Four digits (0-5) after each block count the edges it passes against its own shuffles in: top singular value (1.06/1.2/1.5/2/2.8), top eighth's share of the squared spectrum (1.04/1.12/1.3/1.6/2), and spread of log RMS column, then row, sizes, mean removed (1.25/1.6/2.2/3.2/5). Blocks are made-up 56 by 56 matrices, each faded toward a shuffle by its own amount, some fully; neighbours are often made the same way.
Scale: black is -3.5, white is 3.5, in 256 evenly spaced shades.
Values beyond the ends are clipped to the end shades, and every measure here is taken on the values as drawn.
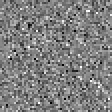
0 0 0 0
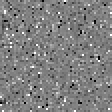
1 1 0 0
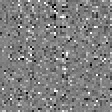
3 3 2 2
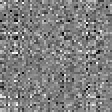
4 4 3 2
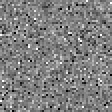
2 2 0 0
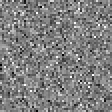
0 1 0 0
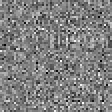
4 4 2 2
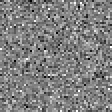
2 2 0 0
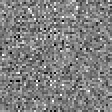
3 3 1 1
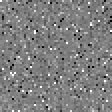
1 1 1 0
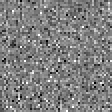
3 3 1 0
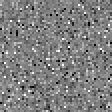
0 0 0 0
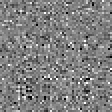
4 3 2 2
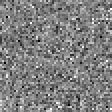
2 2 1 1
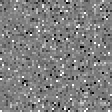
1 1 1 0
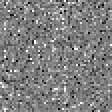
2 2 0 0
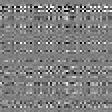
5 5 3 4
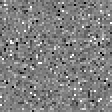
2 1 0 1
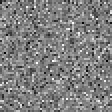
0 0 0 0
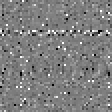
3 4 1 2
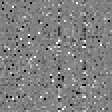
3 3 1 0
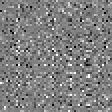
4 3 2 2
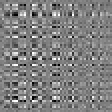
5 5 4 4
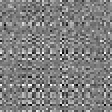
5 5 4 4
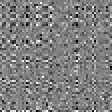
5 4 3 3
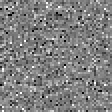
3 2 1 0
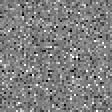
1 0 0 0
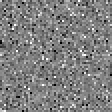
2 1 0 0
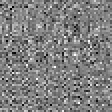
4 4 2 2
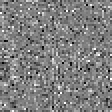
3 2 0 1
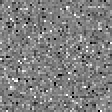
0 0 0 0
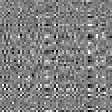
5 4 3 3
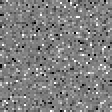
0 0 0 0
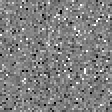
0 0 0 0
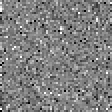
1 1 1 0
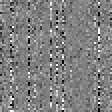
2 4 4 0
